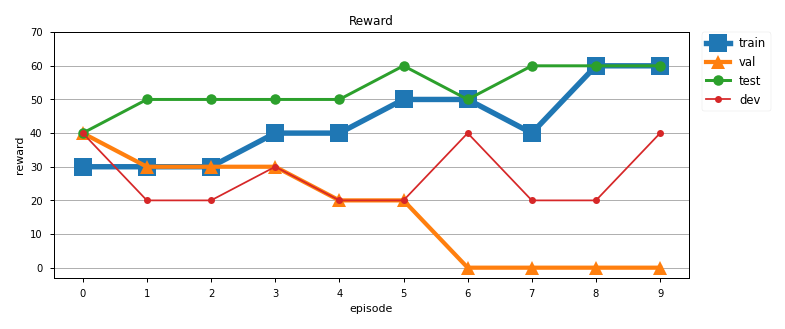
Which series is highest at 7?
test
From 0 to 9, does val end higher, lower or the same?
lower
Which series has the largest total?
test
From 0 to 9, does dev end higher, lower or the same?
the same
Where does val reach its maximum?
0
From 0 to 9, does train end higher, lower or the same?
higher
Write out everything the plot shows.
Title: Reward
x-axis: episode, ticks 0 1 2 3 4 5 6 7 8 9
y-axis: reward, ticks 0 10 20 30 40 50 60 70
Legend: train, val, test, dev
Values:
train: 30 30 30 40 40 50 50 40 60 60
val: 40 30 30 30 20 20 0 0 0 0
test: 40 50 50 50 50 60 50 60 60 60
dev: 40 20 20 30 20 20 40 20 20 40
